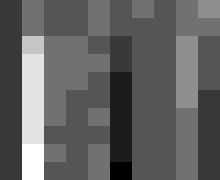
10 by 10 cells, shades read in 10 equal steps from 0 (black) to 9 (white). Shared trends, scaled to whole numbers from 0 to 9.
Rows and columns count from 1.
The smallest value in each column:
2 4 3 3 3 0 3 3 4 2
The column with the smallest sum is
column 6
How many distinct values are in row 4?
5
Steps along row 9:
up down down up down up same up down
